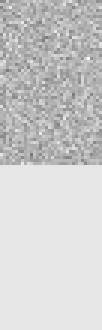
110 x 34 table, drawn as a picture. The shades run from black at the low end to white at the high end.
The table splits into 2 rows of 1 panel. Panel 1,1: high, fine-grained. Panel 2,1: very high, flat.
